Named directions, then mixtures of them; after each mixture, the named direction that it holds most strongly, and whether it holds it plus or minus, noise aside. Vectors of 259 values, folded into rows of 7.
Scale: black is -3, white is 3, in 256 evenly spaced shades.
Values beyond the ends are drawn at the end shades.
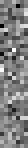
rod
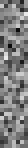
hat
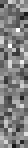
hat, minus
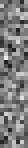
hat, plus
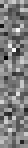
hat, minus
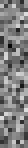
hat, plus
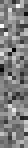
rod, minus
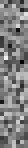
hat, plus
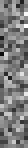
hat, plus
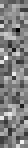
hat, plus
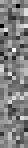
rod, plus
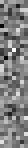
rod, plus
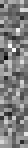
hat, minus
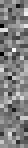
rod, plus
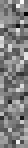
hat, minus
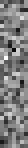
hat, plus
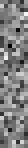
hat, plus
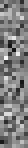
hat, plus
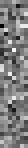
rod, plus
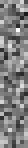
hat, minus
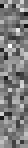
hat, minus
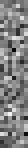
rod, minus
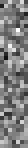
hat, minus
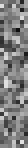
hat, plus
